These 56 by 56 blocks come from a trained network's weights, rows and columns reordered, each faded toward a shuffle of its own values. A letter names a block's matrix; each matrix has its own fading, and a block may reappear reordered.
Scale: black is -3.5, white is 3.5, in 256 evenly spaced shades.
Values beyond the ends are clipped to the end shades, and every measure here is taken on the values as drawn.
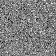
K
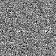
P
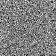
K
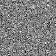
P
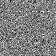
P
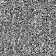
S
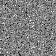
K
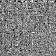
S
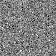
K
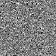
P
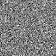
P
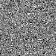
P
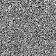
P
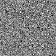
P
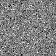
K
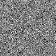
P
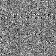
S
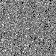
K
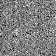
S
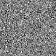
P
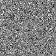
P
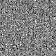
S
